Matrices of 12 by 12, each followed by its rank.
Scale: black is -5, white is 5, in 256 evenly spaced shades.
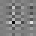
one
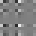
one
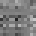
two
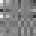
two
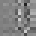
two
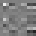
two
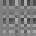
one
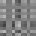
one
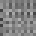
two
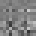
two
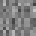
two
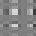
one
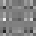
one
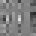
two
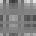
one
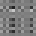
one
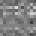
two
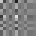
one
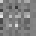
two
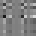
one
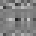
two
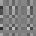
one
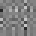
two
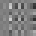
one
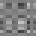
one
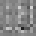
two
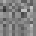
two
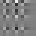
one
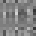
two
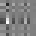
one
